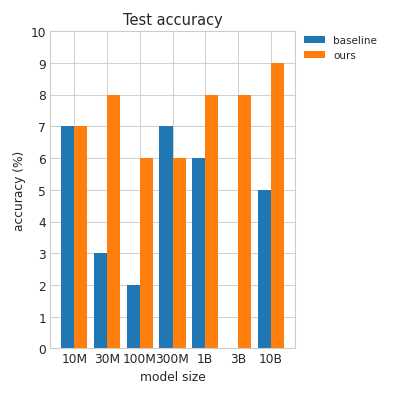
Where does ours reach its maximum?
10B
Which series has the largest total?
ours
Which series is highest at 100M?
ours
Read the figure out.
Title: Test accuracy
x-axis: model size, ticks 10M 30M 100M 300M 1B 3B 10B
y-axis: accuracy (%), ticks 0 1 2 3 4 5 6 7 8 9 10
Legend: baseline, ours
Values:
baseline: 7 3 2 7 6 0 5
ours: 7 8 6 6 8 8 9
